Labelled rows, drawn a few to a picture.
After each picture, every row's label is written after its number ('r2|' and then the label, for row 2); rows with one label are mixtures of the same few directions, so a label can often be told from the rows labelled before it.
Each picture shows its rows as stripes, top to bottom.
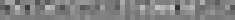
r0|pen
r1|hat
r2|hat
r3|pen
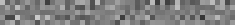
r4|hat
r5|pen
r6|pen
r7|pen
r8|pen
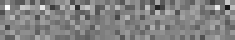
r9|hat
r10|hat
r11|hat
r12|pen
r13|hat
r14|hat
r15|pen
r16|pen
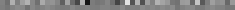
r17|pen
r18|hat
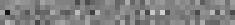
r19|pen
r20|pen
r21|hat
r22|pen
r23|pen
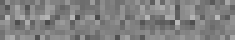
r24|hat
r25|hat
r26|hat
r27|hat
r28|hat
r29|hat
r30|hat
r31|pen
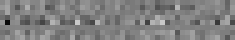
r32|hat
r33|hat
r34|hat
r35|hat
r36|hat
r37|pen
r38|hat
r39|hat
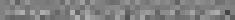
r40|pen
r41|pen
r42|hat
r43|pen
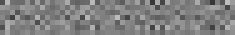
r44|hat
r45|hat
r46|pen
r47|pen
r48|pen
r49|hat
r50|hat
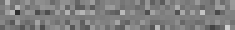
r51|hat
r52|pen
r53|pen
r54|pen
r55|pen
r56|hat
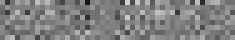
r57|pen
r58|hat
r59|hat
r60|pen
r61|hat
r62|pen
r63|pen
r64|pen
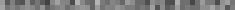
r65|hat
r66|hat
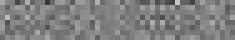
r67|hat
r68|hat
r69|hat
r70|hat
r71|hat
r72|hat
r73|pen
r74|hat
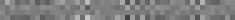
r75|pen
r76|pen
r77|hat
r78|pen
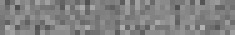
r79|pen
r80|pen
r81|pen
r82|hat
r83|hat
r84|pen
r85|pen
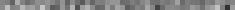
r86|pen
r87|hat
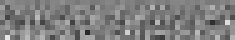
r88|pen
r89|hat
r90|pen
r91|pen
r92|hat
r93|hat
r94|pen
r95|hat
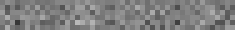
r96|pen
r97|pen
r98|hat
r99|hat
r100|pen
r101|hat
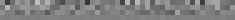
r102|pen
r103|hat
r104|hat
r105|hat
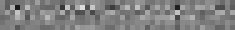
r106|pen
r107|pen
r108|pen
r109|hat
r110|hat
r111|pen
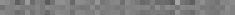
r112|hat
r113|hat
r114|hat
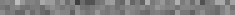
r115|pen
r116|hat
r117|hat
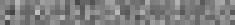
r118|pen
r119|pen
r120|pen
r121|pen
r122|hat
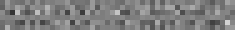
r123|hat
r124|hat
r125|pen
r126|hat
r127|hat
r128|hat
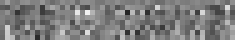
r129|hat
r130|hat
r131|pen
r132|pen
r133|hat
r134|hat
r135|pen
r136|pen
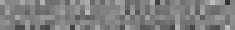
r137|hat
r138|pen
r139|pen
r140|pen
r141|hat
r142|hat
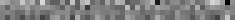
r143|hat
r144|pen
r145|hat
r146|hat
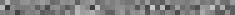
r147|hat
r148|hat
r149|pen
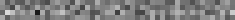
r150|hat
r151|pen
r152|pen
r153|hat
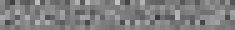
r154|pen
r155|hat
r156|pen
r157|hat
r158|pen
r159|pen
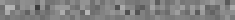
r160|hat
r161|pen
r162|pen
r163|hat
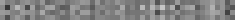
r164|hat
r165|hat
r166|hat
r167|hat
